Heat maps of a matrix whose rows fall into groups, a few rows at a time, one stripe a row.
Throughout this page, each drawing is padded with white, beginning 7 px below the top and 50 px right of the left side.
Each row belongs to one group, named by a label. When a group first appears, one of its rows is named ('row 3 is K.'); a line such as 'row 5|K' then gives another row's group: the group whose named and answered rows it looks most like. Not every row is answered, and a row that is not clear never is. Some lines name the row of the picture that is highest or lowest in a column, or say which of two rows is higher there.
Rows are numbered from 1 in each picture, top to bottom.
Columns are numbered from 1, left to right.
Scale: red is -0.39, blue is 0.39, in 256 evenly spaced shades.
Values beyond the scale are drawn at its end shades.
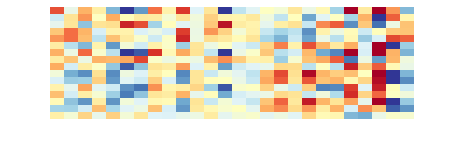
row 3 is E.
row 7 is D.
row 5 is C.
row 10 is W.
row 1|D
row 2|C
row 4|C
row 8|E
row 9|D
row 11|W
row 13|D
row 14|W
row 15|W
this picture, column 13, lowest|3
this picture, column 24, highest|2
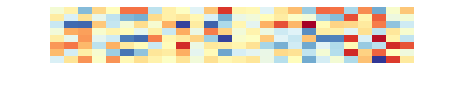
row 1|E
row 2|D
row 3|W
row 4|C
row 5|D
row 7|D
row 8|C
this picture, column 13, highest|5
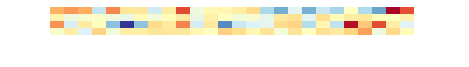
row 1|C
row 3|D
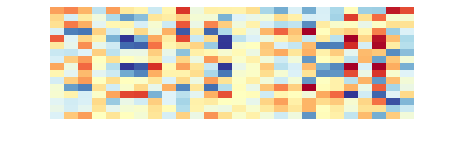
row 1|C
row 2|D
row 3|C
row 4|W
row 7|W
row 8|C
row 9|D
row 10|D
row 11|C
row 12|W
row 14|W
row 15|W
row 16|C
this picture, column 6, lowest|13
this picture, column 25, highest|14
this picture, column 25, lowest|1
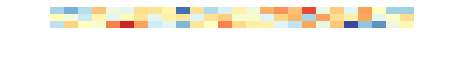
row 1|W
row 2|E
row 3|E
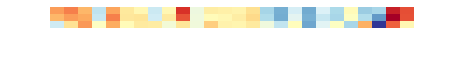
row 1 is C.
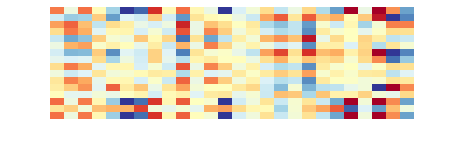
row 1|D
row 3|C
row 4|C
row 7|W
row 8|W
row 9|C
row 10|W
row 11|C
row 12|C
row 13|E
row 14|D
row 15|E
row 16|D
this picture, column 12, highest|5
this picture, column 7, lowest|15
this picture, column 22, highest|15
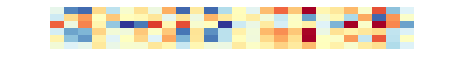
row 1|W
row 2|C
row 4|W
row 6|W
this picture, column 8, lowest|3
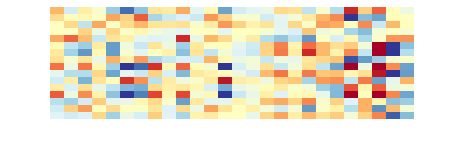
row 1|D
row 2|E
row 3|E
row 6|W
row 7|W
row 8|E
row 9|D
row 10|W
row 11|E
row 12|D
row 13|D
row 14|W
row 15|C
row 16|W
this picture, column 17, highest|5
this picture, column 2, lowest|5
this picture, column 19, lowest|7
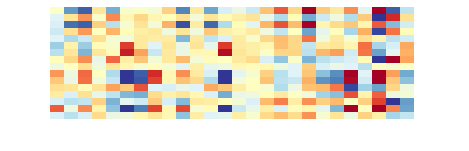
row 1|W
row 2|C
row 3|W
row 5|W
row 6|E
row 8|C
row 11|D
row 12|E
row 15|D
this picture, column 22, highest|12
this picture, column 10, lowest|15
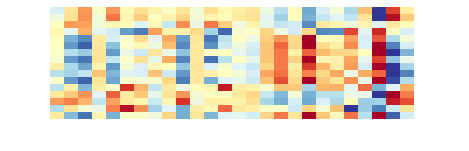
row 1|C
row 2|C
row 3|C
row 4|D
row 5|W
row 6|W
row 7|W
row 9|W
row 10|W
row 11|W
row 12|E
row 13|C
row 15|E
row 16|W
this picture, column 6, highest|4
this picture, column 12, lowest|3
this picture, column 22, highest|15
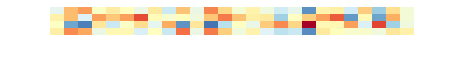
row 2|E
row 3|W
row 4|C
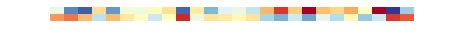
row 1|W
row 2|C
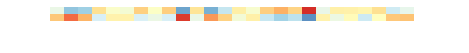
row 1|W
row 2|C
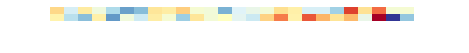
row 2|W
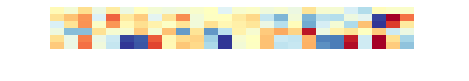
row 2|C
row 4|W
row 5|D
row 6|D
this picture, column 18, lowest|4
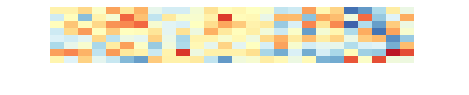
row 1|E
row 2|E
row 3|E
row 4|C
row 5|W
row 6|E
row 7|C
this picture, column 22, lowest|8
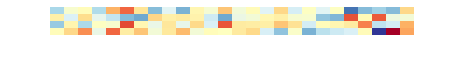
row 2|D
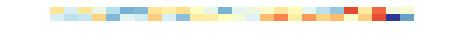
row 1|D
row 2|W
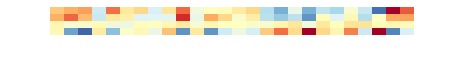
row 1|C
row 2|C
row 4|W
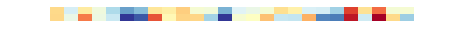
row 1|D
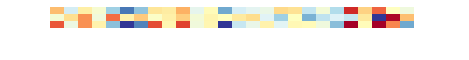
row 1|D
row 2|C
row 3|D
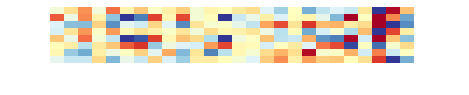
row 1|C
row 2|D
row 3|W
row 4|C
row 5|D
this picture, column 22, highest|6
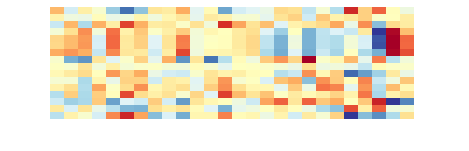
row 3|E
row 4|C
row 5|C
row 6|C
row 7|C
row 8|W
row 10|E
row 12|E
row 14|W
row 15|D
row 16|E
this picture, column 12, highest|8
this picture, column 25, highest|14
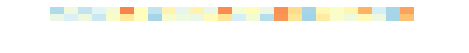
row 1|E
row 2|E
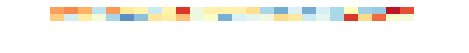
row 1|C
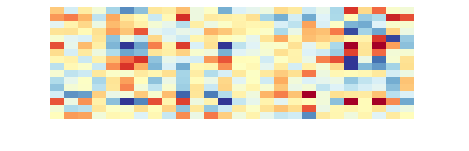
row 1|D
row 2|C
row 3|E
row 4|E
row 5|W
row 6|D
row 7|D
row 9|E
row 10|W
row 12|E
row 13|W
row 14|D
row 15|W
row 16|C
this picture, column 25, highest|5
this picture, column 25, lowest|2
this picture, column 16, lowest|13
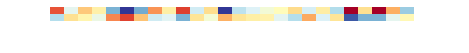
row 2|E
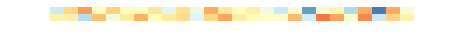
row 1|C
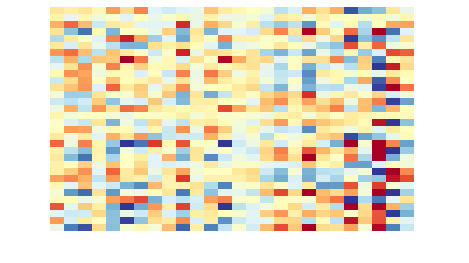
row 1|E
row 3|C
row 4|W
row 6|D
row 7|C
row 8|E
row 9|C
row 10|C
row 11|C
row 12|C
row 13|W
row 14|W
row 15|E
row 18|C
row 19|E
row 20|D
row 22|W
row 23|E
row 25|C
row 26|D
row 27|W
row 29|D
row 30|W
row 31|D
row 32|W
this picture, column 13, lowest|8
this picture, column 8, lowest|20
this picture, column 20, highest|26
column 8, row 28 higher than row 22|Yes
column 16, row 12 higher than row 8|Yes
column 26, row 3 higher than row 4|No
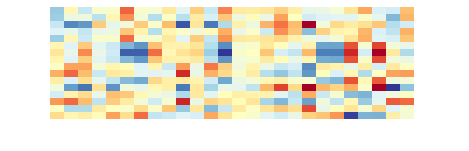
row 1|E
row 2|E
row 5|E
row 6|D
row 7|D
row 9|C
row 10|C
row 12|W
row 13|E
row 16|E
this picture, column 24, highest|16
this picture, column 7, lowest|16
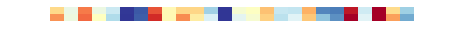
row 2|D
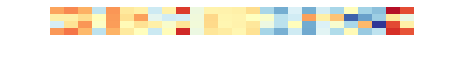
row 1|C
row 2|E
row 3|C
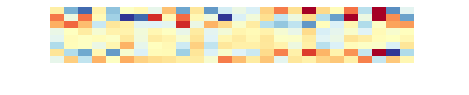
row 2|D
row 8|E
